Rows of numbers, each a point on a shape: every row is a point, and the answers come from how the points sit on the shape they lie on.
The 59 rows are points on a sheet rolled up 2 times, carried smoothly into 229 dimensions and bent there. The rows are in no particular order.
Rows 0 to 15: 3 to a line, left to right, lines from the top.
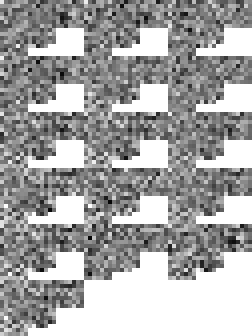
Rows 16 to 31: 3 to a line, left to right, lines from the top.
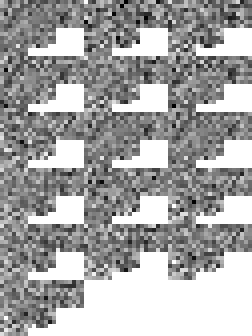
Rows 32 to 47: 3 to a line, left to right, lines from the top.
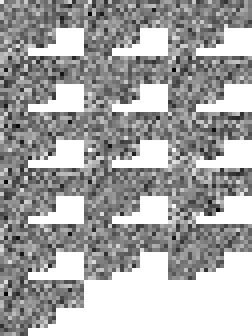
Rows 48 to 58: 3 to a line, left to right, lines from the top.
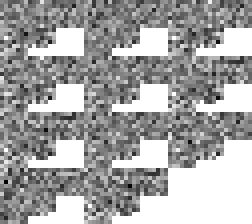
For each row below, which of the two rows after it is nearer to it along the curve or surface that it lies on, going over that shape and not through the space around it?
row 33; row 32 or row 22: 22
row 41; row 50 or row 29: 50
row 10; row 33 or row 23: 33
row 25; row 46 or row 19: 46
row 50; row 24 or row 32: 32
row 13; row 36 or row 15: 36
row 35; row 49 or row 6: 49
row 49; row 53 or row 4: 4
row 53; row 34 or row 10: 10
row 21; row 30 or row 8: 8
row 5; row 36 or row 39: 36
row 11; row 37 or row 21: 21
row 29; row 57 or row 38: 38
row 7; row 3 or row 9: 9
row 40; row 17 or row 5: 17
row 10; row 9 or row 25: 9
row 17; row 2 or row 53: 53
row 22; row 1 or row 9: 9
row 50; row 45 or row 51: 51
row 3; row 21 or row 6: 21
